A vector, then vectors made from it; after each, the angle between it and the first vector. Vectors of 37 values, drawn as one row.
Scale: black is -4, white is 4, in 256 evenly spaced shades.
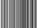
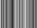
orthogonal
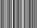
orthogonal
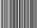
partly aligned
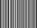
partly opposed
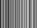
nearly opposite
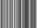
partly aligned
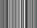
orthogonal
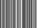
orthogonal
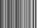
partly opposed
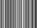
orthogonal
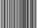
nearly parallel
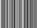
partly aligned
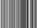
nearly parallel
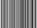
nearly parallel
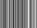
orthogonal
